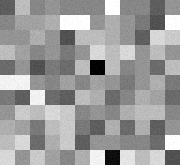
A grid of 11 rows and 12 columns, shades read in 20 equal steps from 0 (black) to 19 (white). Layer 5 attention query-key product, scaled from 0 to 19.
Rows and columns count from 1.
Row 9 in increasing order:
7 7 8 9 9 11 12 13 13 13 14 15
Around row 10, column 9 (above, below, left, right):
8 17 11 10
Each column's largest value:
18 18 18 16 19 19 18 19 17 14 16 19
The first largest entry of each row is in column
8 5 11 7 6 1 3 4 5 12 7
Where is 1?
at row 11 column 8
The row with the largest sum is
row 2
